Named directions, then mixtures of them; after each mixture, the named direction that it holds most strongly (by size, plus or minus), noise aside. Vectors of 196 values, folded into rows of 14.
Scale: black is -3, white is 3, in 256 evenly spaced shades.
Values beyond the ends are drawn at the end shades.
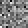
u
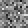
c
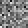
u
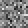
c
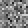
c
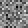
c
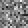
c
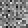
u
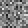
c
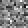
c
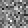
c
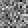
c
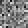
u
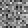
c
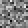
u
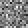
c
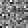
u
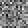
c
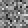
c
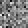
u
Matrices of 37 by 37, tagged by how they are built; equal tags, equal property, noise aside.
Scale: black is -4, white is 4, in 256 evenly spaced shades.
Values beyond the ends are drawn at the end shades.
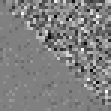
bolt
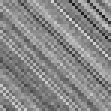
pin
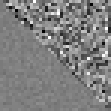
bolt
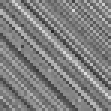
pin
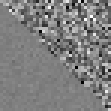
bolt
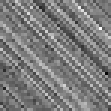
pin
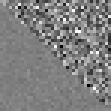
bolt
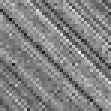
pin
